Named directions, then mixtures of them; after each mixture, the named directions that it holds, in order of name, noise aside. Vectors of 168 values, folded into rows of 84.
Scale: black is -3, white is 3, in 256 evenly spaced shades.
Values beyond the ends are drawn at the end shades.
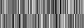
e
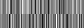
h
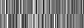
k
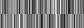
e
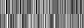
h, k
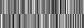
e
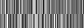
k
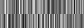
e, h, k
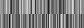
e, h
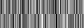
e, h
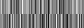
h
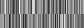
e, h, k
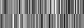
e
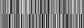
h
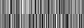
h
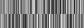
e, h, k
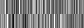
e, k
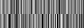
h, k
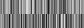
e, h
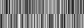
e, h, k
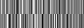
h, k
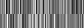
h, k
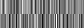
h, k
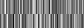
e, k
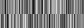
e, h, k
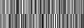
h, k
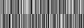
e, h
